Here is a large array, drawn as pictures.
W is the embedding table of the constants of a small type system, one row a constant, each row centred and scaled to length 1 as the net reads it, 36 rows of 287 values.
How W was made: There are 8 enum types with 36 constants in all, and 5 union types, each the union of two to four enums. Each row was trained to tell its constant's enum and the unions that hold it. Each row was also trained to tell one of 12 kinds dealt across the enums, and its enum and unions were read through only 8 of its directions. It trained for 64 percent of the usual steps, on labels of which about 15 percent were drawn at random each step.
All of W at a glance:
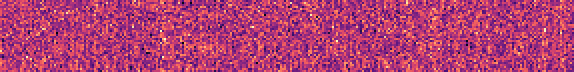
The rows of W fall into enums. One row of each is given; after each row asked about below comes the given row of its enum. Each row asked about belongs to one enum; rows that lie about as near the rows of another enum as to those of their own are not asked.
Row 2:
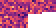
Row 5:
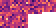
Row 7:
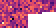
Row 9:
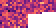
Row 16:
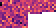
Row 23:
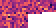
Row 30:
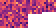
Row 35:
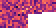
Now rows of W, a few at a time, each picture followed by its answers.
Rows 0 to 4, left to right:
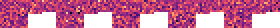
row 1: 30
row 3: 5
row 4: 30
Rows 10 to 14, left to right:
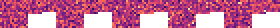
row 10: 16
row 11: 35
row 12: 30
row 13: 30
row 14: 35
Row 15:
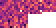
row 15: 2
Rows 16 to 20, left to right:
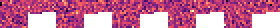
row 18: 5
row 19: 7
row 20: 5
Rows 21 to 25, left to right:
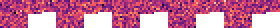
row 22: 23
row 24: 23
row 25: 5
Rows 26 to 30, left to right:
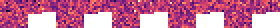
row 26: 9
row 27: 16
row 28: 7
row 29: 35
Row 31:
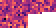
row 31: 2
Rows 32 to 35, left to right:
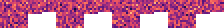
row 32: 16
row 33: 16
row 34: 23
